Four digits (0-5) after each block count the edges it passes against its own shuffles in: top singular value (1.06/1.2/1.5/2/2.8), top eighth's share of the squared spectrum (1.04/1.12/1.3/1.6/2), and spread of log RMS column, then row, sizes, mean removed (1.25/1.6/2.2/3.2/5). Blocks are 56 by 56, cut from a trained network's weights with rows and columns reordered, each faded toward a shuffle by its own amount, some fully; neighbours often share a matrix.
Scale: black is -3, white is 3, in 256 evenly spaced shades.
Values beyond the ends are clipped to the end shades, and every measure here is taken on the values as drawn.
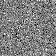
0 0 0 0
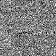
2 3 1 1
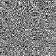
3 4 2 1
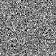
2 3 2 1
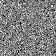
0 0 0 0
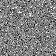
0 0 0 0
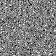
1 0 0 0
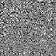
3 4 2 2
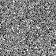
0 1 0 0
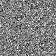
1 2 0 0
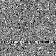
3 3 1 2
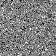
1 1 0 0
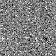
3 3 1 1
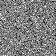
0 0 0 0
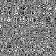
3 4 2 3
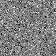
0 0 0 0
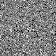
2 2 1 1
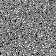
0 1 0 0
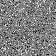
0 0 0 0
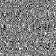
4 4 2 2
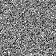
2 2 0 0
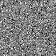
2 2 0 0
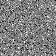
1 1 0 0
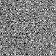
3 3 0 2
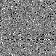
3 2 0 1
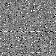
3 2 0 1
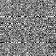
4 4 0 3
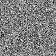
1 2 0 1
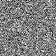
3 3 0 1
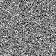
0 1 0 0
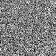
2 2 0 0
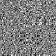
3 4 2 2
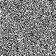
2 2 0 0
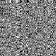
3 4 2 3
